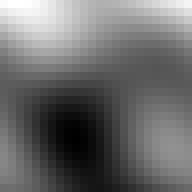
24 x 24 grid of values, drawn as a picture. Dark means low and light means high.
The ninth with the highest average is the top left. The middle right is the calmest part. No lone cell stands out from its neighbours. There is an overall slope up to the top. On average the colour sits 40% of the way up the scale.
